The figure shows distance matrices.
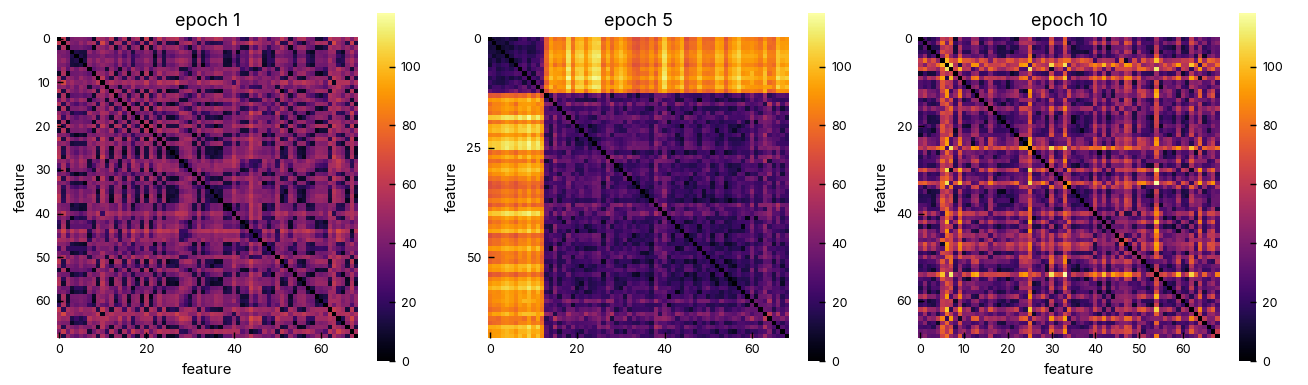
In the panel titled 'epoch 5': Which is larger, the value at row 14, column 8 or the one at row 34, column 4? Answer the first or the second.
the first
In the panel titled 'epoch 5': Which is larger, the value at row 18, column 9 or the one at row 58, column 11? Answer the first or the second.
the first
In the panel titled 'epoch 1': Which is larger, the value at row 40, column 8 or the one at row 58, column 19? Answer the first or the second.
the first
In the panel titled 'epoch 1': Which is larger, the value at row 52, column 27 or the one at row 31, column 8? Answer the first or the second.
the second
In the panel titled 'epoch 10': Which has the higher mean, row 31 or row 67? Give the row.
67
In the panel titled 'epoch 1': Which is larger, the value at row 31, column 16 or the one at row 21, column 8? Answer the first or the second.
the first
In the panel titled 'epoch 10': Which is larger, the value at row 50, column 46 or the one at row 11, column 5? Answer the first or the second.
the second
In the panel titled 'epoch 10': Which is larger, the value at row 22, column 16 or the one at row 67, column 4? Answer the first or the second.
the second
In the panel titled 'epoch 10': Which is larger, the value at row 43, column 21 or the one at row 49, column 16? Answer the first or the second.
the second
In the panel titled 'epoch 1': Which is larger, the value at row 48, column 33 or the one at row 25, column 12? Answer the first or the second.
the first
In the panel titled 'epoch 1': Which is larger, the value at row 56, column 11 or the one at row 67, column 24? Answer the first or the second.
the second
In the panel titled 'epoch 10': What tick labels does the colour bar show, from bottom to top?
0, 20, 40, 60, 80, 100
